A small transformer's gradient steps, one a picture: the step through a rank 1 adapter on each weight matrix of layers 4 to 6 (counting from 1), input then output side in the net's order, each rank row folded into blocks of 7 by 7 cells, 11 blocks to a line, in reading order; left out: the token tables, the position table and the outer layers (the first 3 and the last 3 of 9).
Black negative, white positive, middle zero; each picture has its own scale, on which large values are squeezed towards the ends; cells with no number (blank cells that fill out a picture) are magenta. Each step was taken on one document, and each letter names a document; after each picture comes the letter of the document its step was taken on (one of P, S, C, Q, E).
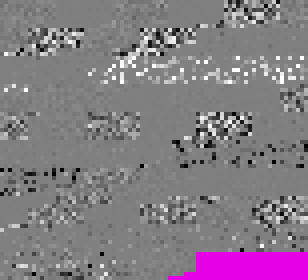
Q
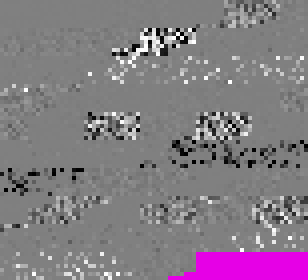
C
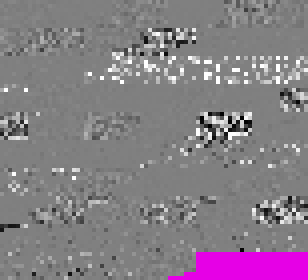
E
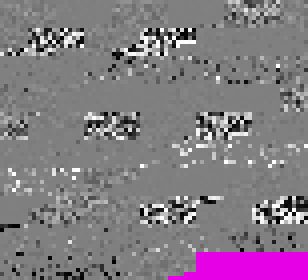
E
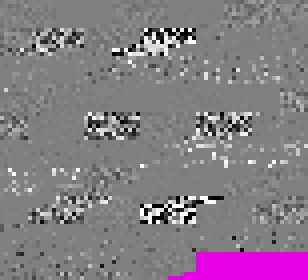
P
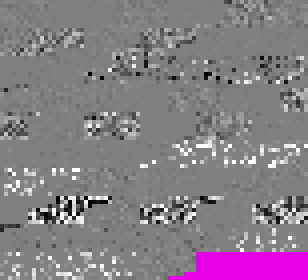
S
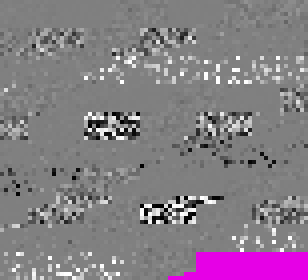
P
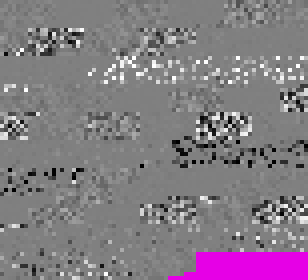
Q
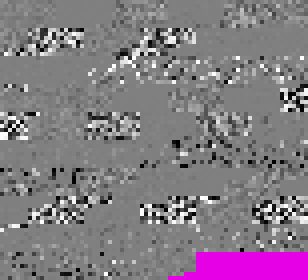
Q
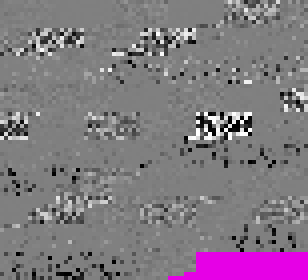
P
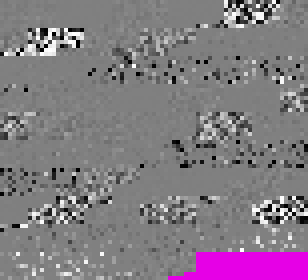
Q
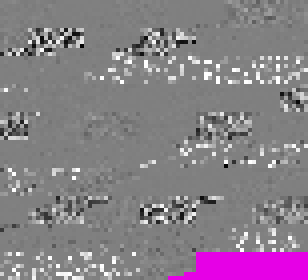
S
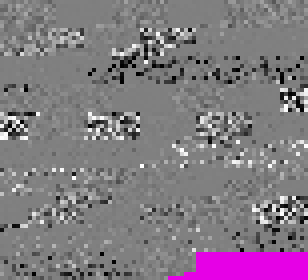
Q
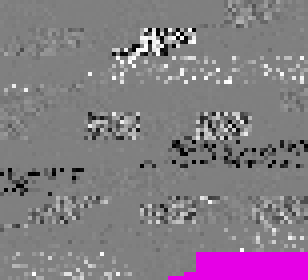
C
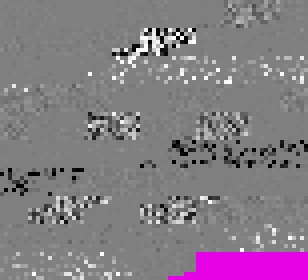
C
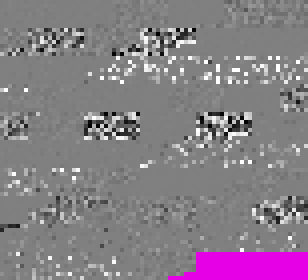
E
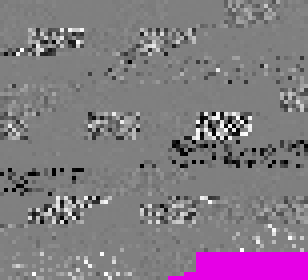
C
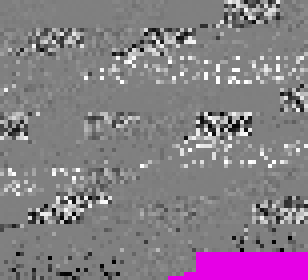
P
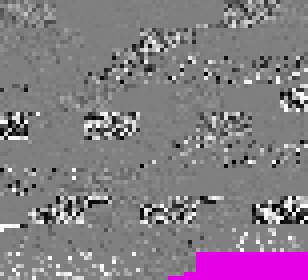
S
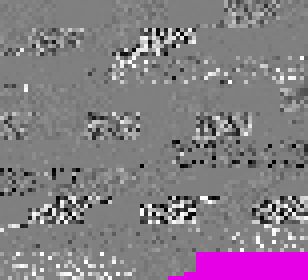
Q
